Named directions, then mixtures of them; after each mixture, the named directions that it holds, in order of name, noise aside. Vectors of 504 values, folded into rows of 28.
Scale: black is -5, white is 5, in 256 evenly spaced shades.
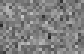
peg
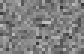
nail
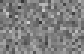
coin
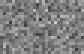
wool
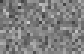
coin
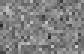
peg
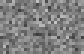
wool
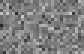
coin, nail, peg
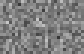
coin, nail, wool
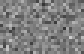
coin, nail, wool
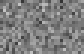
coin, nail, peg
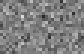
coin, peg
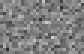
nail, peg, wool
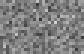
wool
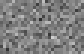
nail, peg, wool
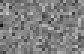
coin, nail, peg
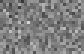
coin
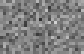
wool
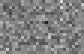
nail, peg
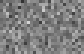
coin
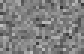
nail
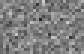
nail, peg, wool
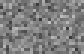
nail, wool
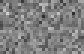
coin, peg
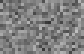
coin, nail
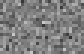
coin, nail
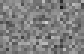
nail, peg
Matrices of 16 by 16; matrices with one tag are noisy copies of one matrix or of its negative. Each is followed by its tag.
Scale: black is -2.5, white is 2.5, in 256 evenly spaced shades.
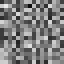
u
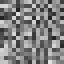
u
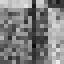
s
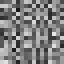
u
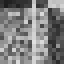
s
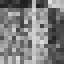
s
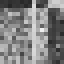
s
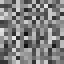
u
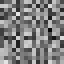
u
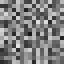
u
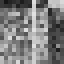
s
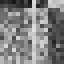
s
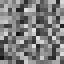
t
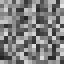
t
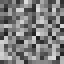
t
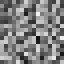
t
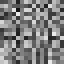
u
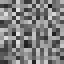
u
